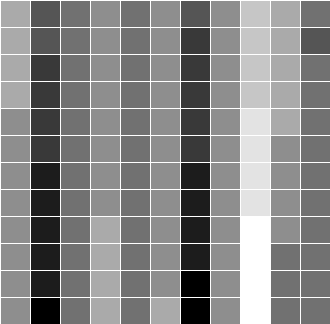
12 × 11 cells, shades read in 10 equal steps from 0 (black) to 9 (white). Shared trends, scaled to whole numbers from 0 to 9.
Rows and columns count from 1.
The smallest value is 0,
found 3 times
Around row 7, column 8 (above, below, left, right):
5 5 1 8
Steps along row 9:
down up up down up down up up down down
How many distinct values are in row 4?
5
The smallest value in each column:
5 0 4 5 4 5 0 5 7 4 3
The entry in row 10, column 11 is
4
